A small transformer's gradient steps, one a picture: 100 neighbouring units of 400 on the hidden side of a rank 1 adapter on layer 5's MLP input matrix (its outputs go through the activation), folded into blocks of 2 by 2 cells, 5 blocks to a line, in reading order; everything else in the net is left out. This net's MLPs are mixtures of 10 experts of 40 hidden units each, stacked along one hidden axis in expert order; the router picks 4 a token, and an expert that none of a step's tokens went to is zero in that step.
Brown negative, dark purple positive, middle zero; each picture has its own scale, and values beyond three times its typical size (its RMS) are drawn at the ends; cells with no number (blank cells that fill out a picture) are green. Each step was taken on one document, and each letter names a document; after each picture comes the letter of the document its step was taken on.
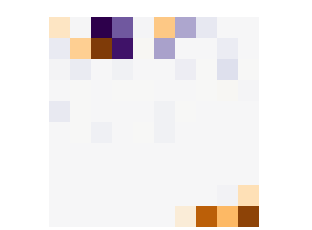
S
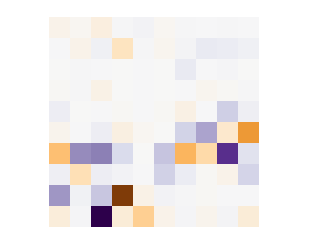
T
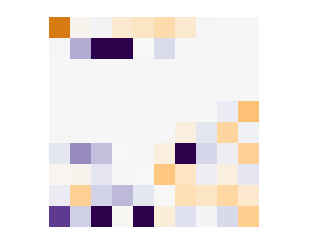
T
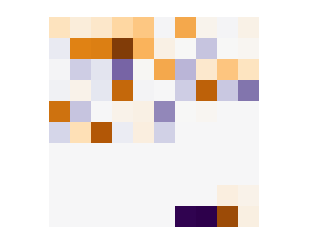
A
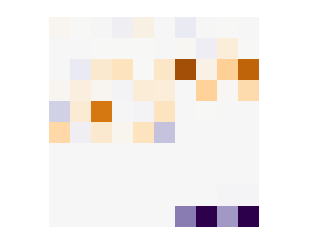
A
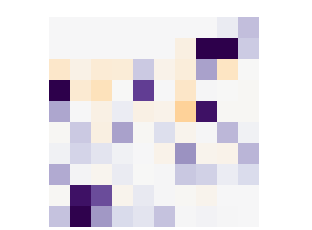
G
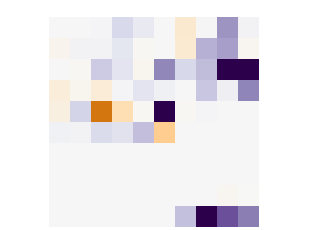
A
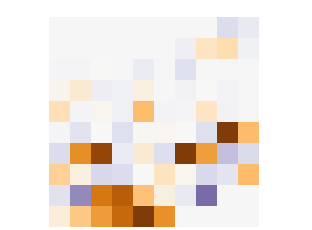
G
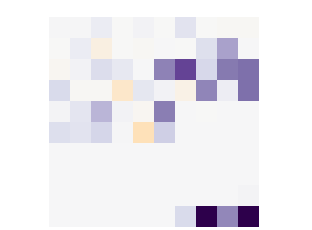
A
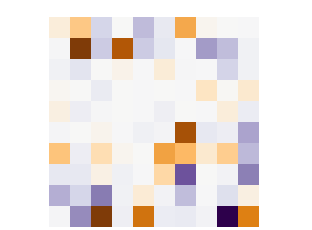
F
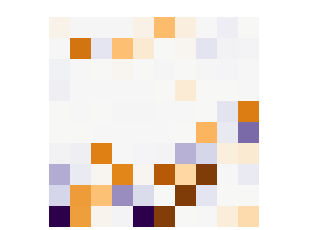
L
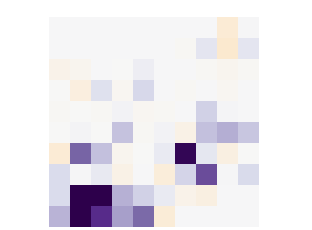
G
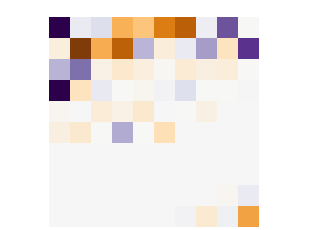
L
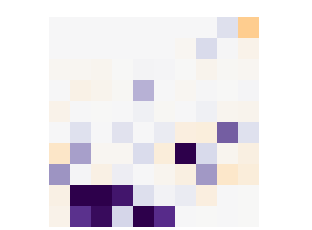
G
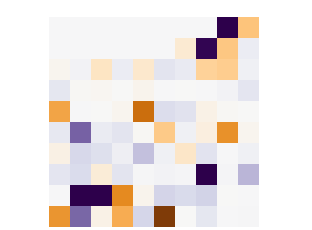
G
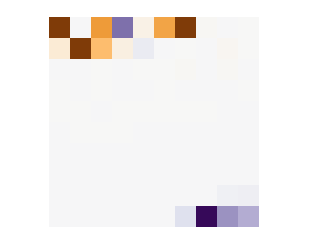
S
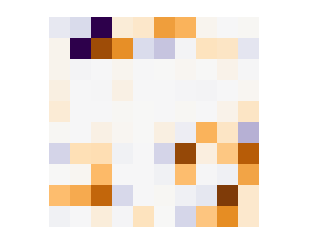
T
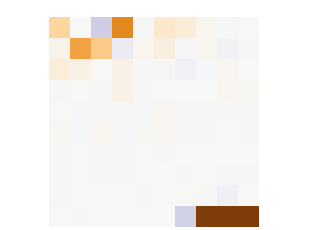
S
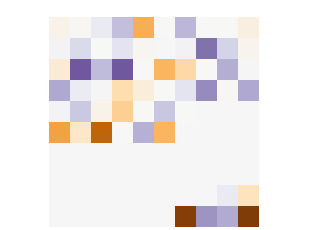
A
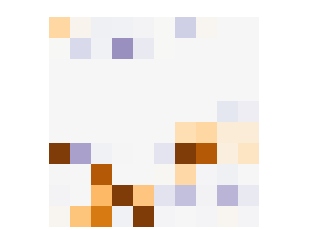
T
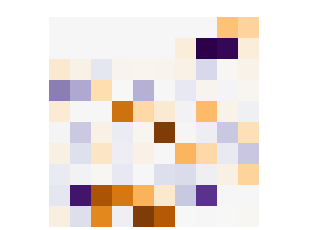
G
